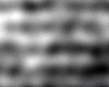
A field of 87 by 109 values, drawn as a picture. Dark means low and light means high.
Stripes: horizontal, repeating 4 times. Slope: up to the top left. Lone odd cells: none. Average level on the scale: 50%. Grain: smooth.
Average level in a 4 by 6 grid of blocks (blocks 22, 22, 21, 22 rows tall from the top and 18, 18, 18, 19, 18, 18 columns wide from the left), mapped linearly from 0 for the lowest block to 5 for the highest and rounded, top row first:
5 3 3 3 3 3
5 4 4 2 3 3
3 4 3 2 2 0
3 3 2 1 1 0
